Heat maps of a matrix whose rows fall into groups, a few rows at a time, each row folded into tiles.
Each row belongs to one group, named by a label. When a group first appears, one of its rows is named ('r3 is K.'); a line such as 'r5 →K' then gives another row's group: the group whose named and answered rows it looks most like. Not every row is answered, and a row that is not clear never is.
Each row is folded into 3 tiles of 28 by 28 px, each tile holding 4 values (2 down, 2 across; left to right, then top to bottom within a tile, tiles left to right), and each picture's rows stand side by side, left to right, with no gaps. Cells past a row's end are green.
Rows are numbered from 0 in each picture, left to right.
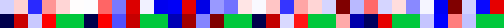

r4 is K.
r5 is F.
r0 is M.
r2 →M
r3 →M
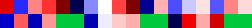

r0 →K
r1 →F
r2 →M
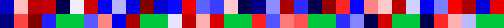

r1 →K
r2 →M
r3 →F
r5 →F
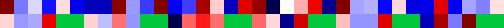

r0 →K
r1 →F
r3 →K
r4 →K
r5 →M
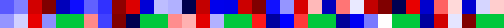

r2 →F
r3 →K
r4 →F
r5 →M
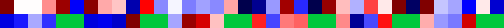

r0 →K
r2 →M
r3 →F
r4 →K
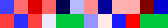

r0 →F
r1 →K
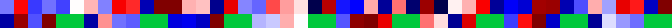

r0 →M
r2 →K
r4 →M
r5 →K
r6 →F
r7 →F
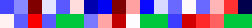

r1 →F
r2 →M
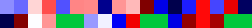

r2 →M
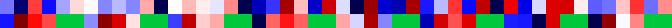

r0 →M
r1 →M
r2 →M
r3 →F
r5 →M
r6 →K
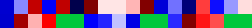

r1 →K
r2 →M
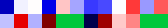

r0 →M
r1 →M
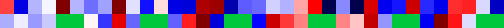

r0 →K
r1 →F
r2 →F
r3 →M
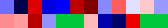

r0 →F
